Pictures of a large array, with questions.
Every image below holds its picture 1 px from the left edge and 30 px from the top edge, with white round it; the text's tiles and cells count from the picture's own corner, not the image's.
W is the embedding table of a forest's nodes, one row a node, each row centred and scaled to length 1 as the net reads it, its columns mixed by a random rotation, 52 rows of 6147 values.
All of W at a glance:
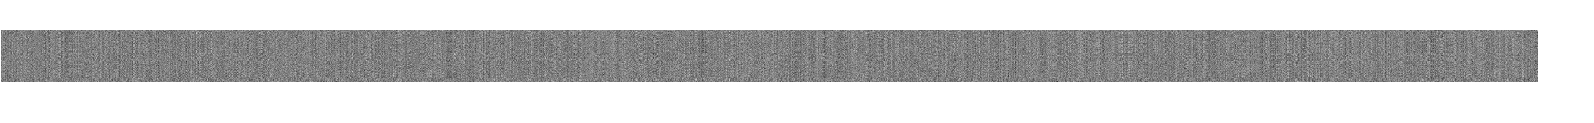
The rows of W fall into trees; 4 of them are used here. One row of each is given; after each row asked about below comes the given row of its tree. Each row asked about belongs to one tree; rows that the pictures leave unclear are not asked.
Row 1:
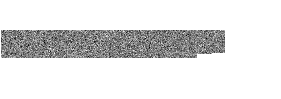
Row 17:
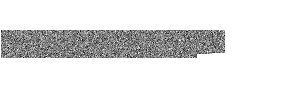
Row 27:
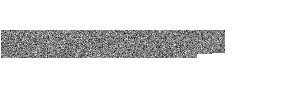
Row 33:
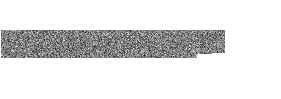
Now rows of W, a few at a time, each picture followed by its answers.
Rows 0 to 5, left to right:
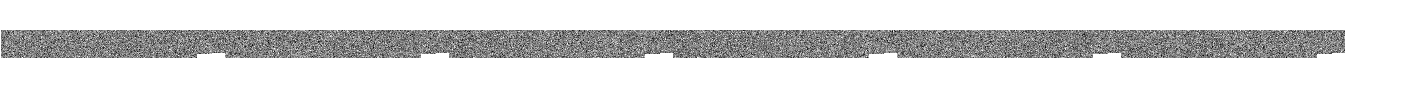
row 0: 17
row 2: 33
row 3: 33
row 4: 1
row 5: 27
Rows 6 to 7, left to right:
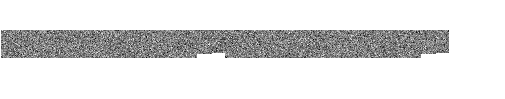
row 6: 1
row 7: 27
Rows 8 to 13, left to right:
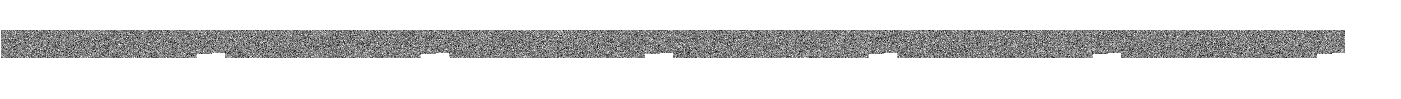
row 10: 1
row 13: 27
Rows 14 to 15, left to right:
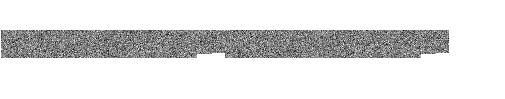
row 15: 33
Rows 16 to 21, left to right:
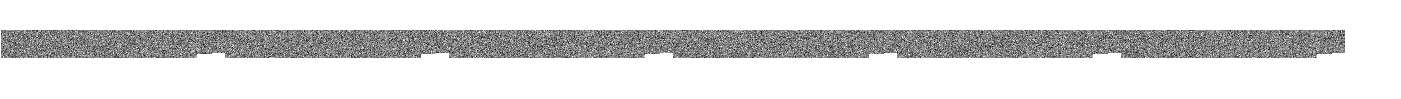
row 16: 33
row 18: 33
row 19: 27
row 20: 33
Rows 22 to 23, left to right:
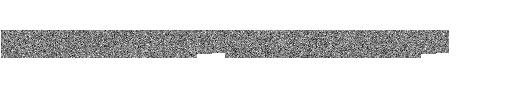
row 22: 33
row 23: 27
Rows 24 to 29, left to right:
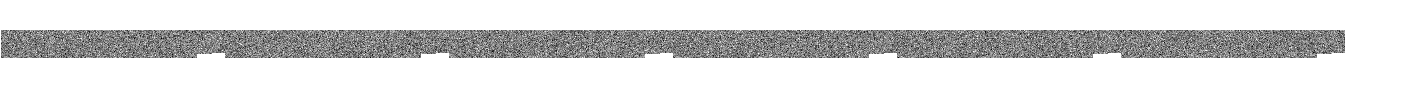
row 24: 27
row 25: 1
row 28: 27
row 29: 1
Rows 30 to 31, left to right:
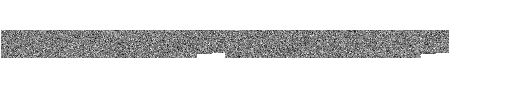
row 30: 1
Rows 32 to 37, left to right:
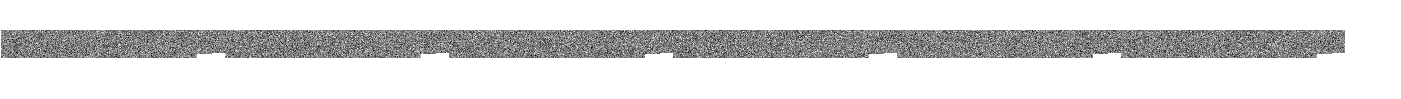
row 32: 33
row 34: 27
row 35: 33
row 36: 1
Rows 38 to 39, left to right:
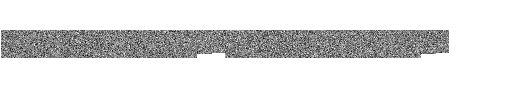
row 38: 27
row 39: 33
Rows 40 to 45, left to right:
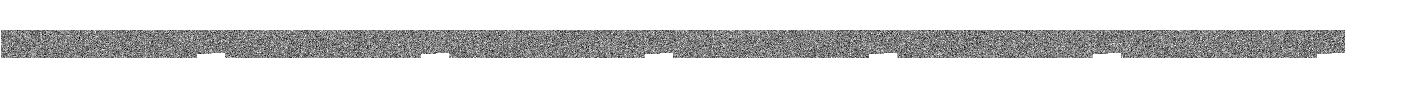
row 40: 17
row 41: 27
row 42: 33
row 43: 17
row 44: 33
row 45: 17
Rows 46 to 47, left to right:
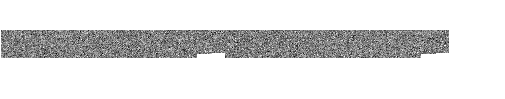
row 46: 17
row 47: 33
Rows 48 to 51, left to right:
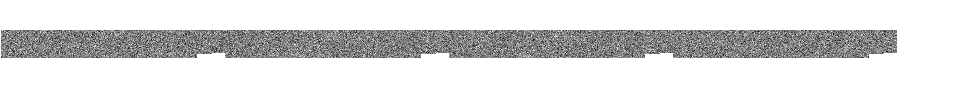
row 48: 1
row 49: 1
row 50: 1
